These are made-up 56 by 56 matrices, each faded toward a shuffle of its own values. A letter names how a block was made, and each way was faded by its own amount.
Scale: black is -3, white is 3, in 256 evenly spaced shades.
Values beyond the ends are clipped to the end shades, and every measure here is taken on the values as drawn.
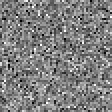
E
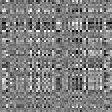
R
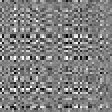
R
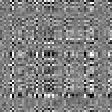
R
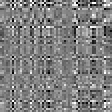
R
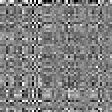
R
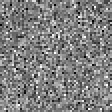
E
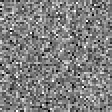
E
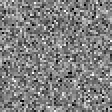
E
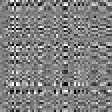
R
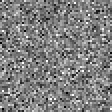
E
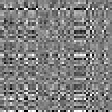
R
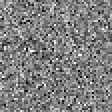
E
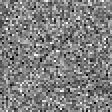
E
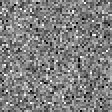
E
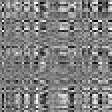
R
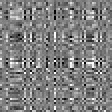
R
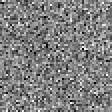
E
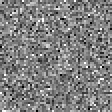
E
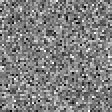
E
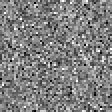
E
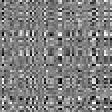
R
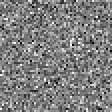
E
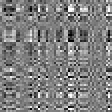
R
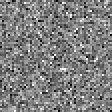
E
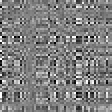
R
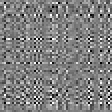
R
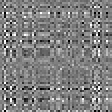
R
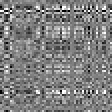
R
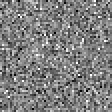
E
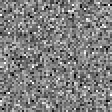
E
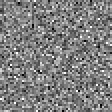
E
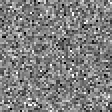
E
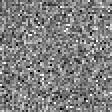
E
